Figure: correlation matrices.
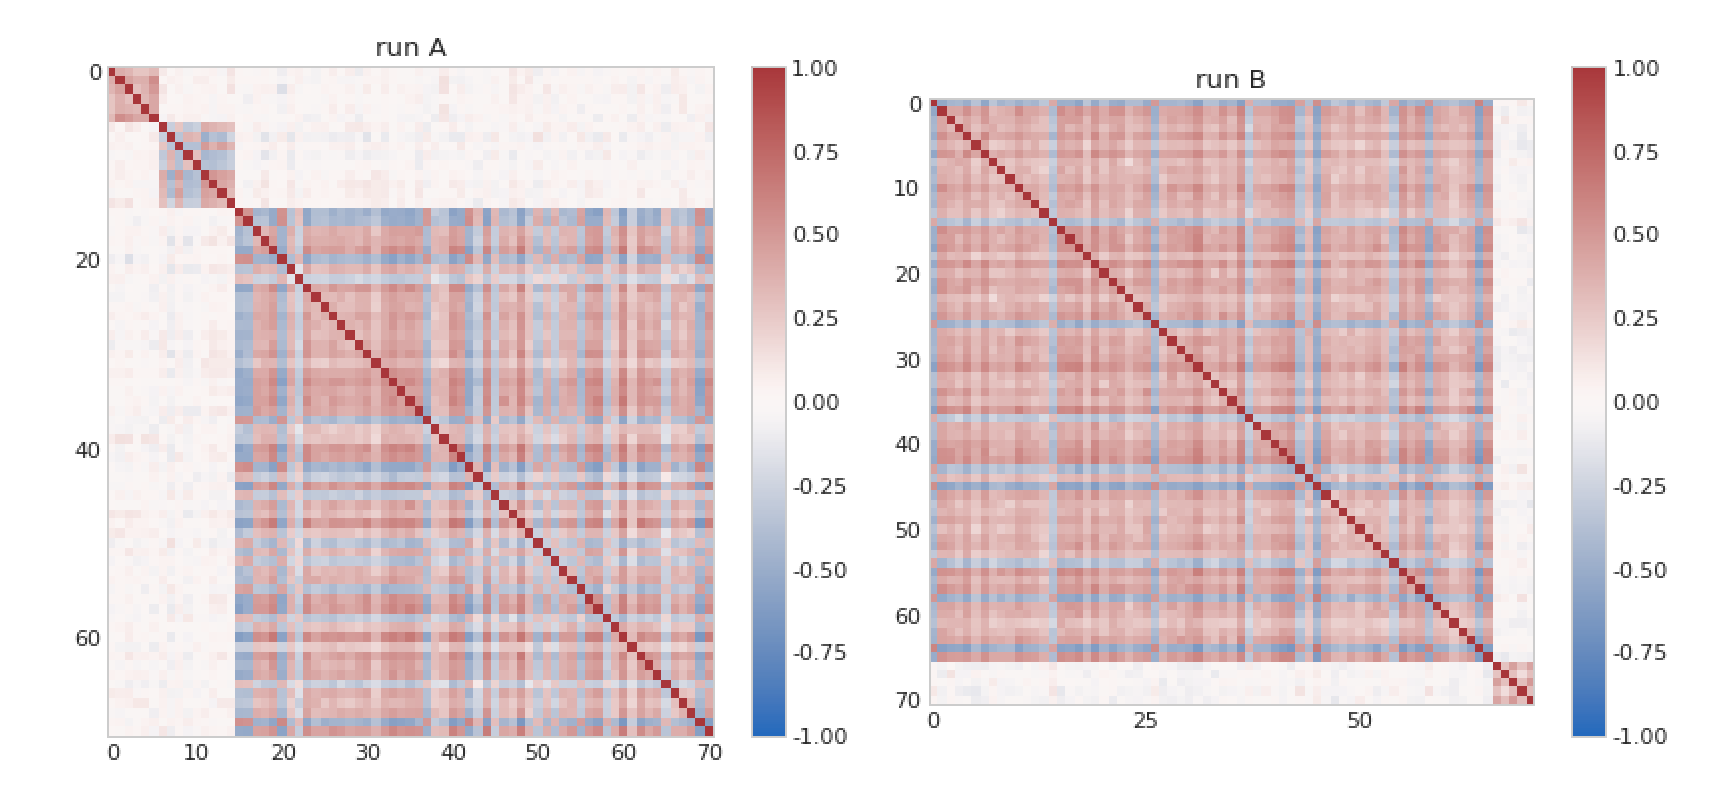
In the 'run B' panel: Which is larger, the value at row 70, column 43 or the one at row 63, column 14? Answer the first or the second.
the first
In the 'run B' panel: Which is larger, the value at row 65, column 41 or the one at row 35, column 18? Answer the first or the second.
the first
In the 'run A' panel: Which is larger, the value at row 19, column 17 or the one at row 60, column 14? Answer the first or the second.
the first
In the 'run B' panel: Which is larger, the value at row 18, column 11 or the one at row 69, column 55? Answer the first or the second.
the first
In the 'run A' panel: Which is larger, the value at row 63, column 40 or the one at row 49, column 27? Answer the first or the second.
the first
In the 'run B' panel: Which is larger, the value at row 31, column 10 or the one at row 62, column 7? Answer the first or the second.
the first
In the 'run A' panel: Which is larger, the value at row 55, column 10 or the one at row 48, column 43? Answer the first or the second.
the first
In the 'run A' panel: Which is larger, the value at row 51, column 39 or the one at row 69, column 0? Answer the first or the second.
the first
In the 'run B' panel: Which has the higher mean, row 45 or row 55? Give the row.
55
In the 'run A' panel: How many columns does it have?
71
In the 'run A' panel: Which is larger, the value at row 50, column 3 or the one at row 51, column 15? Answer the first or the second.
the first
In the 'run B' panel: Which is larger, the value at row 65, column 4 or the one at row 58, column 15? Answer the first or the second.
the first
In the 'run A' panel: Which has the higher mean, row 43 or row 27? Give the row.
27
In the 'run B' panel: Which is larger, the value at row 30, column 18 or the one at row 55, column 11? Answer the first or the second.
the second
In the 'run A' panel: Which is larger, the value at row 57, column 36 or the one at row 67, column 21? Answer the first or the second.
the first
